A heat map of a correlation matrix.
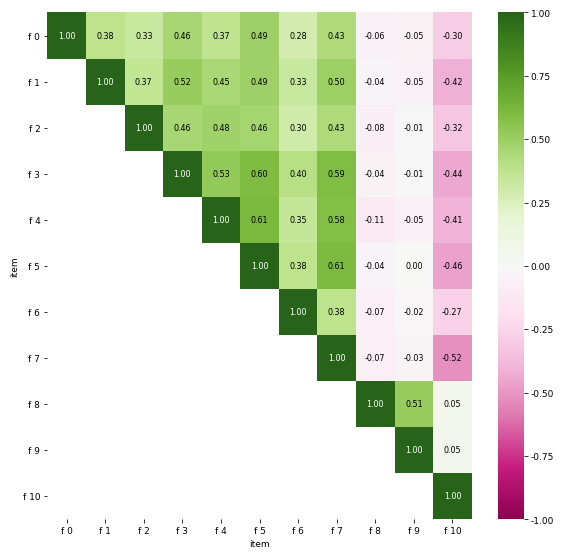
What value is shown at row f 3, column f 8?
-0.04
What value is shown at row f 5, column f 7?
0.61
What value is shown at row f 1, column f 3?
0.52
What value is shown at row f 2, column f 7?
0.43
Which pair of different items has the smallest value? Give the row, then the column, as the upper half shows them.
f 7, f 10
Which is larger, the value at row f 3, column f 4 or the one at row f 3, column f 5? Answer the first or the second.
the second
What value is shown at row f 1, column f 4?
0.45
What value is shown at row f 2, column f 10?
-0.32
